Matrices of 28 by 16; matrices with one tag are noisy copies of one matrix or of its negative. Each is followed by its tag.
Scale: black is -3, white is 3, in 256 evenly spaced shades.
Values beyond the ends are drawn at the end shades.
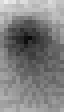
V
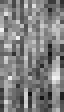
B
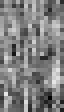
B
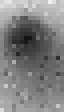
V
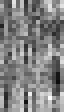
B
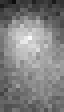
V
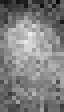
V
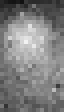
V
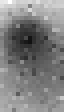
V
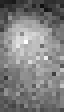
V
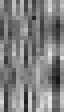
B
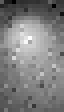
V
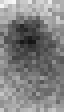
V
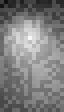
V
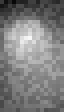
V
